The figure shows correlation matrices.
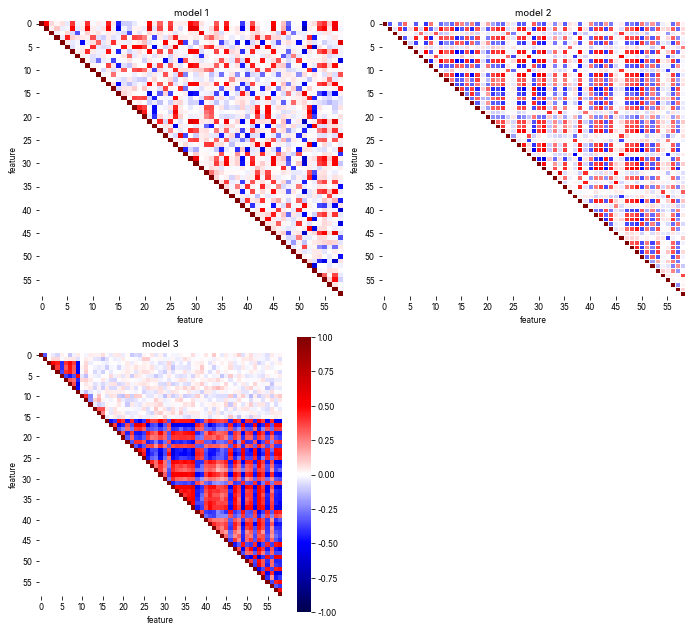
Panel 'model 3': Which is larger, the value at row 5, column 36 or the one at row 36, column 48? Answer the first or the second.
the second
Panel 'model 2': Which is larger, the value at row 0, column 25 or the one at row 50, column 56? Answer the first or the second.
the first
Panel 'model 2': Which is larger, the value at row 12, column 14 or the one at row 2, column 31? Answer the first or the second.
the second
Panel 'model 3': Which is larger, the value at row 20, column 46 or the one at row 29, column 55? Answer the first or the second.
the first
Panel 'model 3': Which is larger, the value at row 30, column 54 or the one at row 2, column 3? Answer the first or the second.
the second
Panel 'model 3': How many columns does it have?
59
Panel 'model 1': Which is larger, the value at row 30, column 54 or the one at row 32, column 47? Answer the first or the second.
the first
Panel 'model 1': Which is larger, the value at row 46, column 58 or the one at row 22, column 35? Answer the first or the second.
the second
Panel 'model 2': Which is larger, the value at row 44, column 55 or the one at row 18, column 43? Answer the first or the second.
the first
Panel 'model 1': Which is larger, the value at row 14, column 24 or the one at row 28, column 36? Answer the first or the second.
the first
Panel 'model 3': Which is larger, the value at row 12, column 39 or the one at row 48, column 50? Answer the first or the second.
the second
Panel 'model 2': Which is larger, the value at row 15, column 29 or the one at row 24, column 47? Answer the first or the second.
the first
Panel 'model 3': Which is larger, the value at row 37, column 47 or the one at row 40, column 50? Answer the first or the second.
the first
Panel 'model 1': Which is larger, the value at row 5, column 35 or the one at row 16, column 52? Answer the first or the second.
the second
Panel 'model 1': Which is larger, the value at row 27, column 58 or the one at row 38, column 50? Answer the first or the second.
the first
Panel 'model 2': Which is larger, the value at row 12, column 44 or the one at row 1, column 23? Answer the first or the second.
the second
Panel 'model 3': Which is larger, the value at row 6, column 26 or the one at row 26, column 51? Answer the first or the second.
the second
